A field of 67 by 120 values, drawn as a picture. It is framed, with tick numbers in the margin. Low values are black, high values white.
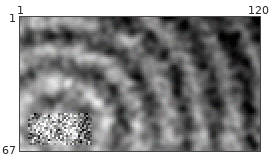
Roughest part: bottom left. Ninth with the lowest average: top right. Rings: centred on the bottom left. Mirror symmetry: none. Odd patch: rougher, in the bottom left. Slope: up to the bottom left.
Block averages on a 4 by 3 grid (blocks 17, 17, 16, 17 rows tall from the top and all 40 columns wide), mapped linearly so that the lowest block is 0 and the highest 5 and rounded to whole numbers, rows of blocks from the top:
320
421
431
542
